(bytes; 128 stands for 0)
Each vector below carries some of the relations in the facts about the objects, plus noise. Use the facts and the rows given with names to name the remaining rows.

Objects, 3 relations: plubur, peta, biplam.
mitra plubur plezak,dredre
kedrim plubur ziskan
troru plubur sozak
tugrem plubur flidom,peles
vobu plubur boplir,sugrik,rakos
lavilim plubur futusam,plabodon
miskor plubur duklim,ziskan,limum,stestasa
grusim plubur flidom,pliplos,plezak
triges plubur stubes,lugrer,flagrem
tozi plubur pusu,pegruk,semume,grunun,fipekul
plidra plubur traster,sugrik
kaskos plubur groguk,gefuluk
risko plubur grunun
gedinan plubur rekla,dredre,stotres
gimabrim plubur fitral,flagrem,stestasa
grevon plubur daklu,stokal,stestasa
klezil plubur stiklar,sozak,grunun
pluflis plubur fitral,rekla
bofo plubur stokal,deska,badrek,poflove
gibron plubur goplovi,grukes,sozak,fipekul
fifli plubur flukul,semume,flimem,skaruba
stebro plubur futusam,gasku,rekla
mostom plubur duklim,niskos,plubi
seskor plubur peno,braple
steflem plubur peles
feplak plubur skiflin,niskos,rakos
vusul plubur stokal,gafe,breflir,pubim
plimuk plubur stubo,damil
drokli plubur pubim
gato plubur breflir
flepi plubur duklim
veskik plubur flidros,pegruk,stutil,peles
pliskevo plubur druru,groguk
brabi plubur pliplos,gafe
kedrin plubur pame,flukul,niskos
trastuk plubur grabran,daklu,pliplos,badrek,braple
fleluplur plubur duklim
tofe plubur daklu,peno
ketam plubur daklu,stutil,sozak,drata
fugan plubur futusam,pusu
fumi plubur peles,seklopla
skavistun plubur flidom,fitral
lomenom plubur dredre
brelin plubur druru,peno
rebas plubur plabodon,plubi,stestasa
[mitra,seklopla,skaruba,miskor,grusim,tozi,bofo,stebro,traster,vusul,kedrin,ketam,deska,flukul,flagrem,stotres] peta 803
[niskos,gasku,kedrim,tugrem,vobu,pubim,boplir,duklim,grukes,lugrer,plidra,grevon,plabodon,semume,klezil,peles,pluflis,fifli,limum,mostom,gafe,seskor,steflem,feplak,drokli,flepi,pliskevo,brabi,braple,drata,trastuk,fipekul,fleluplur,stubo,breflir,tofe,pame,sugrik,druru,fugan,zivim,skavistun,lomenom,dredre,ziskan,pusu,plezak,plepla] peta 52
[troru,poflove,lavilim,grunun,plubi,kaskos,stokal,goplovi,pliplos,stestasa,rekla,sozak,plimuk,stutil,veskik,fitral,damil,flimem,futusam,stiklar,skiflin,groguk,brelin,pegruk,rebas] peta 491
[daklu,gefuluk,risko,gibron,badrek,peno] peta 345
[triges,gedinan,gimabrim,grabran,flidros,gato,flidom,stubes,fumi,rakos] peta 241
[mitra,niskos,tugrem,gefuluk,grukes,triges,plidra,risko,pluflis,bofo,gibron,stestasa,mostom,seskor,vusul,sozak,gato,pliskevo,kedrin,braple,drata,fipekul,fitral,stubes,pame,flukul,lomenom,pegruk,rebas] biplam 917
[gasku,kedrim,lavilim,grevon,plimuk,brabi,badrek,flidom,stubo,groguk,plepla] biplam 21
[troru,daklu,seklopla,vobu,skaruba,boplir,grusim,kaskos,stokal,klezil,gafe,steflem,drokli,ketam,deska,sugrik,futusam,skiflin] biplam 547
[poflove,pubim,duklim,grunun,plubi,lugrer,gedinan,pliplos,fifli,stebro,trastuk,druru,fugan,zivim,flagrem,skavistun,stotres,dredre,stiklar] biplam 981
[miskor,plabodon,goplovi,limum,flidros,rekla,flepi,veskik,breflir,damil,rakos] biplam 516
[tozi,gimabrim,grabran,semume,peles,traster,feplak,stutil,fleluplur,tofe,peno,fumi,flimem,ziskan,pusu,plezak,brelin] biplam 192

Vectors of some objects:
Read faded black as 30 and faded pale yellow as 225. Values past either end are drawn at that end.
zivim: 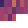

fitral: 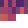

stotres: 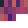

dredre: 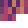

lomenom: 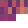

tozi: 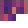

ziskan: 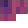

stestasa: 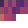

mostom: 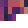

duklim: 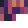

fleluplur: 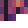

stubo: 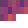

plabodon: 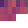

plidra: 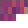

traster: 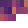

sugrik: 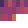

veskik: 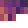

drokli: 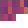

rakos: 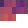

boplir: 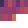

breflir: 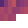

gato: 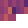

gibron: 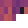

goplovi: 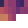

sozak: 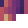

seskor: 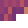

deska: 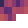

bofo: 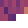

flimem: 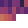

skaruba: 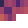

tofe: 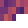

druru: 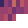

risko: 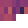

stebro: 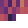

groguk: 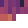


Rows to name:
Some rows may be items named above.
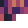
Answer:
duklim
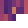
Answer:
tozi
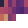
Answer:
grunun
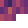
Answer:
gimabrim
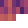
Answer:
daklu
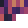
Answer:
duklim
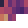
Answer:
grunun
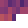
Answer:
lavilim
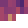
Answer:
badrek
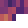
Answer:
brelin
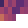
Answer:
stestasa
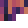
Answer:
flepi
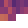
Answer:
kaskos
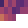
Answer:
stestasa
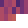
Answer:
gefuluk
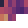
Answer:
grunun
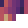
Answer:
sozak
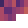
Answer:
flukul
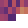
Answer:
mitra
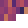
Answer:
klezil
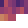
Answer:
futusam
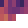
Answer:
pegruk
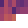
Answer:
stubes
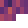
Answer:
gimabrim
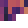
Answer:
mostom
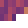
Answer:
grevon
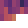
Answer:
flidom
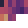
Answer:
grunun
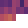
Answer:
grabran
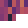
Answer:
skavistun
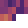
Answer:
brelin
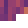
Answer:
kedrim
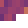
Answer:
brabi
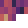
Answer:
troru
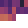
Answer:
stutil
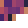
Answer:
tugrem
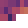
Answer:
grusim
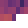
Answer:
plimuk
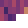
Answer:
kedrin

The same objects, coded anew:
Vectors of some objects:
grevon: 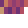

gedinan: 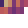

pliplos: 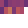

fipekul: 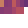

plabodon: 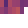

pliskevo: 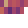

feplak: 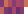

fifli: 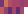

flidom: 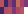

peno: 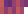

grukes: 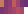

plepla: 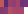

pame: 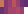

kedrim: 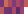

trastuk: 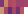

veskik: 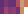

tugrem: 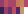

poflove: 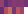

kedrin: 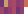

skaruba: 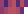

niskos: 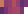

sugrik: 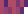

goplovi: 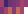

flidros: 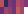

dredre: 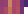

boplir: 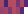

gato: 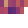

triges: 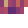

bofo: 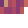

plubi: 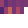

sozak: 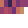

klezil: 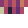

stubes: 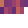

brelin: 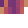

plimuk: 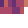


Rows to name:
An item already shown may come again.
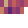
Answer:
seskor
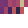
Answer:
steflem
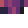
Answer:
duklim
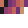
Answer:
peles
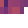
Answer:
limum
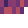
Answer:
skiflin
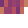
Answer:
tozi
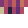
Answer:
klezil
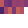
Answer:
pegruk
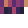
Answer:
flepi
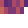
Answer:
daklu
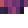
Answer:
duklim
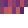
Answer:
futusam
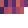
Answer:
flidom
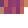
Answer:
tozi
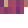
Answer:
kedrin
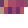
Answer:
trastuk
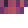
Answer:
seklopla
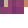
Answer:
rebas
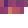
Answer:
traster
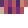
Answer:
ketam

